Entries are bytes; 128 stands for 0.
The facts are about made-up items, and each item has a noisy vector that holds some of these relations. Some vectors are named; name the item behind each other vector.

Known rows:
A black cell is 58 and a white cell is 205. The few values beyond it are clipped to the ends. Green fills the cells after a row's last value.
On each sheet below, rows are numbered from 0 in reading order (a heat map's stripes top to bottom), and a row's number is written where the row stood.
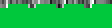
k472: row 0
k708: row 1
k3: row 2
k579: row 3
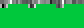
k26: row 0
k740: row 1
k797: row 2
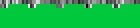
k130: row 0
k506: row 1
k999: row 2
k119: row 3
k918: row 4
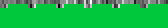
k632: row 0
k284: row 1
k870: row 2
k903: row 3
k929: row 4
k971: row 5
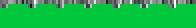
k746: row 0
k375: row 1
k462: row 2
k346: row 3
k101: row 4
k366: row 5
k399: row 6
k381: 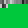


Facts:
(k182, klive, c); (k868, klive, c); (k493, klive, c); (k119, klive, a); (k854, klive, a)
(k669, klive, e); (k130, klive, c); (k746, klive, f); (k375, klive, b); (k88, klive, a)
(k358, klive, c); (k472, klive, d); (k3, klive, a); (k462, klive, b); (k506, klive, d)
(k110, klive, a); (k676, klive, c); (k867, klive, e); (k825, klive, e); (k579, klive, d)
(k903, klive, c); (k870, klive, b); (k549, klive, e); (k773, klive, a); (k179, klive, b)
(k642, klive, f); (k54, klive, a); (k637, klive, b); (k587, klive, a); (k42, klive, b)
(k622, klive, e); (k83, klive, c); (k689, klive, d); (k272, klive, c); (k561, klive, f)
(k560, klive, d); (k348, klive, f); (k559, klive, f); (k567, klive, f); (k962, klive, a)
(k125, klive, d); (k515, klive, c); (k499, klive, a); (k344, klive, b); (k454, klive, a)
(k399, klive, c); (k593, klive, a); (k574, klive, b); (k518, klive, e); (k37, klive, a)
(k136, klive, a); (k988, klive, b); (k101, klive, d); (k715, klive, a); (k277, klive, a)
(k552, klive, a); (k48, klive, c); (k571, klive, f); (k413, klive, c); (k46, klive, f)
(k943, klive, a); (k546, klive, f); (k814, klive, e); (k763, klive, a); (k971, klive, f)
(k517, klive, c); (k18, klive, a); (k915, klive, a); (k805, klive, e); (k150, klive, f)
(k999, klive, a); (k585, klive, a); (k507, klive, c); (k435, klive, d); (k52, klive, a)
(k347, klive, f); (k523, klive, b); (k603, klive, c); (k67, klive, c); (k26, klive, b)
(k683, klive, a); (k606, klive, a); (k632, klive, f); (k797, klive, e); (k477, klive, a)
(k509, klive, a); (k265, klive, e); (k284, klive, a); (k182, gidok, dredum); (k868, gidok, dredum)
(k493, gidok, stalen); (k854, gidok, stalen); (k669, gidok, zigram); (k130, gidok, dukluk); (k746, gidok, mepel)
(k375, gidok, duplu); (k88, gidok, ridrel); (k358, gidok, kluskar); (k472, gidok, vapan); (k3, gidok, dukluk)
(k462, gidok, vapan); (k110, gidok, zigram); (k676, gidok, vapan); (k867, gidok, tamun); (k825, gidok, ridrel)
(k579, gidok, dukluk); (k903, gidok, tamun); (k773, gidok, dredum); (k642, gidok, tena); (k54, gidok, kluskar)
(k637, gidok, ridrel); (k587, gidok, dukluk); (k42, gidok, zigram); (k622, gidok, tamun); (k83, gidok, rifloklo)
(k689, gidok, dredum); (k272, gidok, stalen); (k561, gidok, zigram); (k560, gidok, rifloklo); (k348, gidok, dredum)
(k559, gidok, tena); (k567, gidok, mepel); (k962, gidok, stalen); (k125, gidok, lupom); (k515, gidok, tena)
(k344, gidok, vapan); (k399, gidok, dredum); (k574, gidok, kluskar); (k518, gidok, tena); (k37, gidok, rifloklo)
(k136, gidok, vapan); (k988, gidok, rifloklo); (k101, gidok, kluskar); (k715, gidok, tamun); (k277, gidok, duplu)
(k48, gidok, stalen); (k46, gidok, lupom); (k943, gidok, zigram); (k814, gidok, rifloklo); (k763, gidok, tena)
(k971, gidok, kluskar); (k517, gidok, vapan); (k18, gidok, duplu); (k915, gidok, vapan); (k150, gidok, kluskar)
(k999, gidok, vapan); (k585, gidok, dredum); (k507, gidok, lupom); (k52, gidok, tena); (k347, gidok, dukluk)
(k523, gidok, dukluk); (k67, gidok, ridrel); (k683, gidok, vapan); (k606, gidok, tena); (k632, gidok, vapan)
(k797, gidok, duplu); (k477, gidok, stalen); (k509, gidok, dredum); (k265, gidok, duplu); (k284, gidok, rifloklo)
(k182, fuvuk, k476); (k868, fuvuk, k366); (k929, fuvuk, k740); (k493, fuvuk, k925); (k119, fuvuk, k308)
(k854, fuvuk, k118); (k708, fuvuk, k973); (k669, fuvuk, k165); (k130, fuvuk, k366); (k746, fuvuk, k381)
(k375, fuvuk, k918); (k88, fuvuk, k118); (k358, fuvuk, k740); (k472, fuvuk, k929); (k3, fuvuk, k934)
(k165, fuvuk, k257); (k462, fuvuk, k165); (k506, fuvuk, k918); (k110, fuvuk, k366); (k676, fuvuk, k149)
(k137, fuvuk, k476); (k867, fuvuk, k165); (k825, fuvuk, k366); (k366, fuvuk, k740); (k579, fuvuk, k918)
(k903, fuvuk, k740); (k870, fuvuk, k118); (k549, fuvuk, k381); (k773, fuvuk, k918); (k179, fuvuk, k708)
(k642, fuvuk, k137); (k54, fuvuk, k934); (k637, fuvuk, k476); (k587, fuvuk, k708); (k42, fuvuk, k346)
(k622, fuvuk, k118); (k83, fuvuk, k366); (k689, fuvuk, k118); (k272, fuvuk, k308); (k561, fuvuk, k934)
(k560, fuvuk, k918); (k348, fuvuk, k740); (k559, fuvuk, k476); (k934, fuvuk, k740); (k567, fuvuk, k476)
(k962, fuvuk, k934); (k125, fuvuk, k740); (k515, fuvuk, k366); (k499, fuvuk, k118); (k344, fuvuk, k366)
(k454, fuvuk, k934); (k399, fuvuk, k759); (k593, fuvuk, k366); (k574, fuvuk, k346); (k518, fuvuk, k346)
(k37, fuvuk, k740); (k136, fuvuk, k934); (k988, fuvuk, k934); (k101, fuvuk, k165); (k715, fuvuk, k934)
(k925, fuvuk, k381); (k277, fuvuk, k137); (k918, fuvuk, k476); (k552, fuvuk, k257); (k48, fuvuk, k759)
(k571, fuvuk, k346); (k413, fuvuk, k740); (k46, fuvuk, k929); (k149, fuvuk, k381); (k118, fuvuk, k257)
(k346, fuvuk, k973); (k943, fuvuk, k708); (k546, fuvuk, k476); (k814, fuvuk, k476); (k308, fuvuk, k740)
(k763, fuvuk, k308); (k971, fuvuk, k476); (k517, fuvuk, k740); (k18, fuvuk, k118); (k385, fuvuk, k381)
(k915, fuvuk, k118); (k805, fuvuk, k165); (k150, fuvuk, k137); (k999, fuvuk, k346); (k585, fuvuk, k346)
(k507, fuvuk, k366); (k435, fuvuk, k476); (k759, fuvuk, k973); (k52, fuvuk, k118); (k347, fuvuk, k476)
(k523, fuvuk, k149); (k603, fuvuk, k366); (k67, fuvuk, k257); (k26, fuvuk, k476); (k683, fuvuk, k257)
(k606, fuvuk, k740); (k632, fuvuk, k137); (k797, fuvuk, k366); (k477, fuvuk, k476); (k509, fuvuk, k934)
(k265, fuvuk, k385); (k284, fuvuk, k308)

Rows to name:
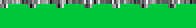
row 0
k358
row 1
k805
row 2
k18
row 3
k669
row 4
k676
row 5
k265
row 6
k571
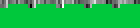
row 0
k344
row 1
k988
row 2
k182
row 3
k518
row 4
k825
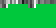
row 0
k67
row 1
k689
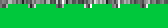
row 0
k567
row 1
k593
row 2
k42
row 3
k603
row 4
k868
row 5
k773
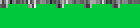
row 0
k561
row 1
k517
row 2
k814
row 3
k574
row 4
k348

